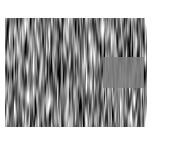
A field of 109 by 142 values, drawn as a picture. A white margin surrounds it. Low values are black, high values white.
Grain: streaks running down. Odd patch: calmer, in the middle right. Histogram: bell-shaped. Slope: none.
